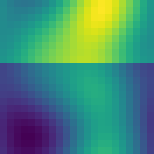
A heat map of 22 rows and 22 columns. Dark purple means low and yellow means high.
Ninth with the lowest average: bottom left. Seam: horizontal, 40% of the way down, the top part higher. Lone odd cells: none. Average level on the scale: 50%. Ninth with the highest average: top middle.
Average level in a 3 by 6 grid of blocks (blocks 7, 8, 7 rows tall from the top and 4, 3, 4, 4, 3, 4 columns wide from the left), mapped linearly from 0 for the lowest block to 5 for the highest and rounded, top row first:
234553
123332
001331
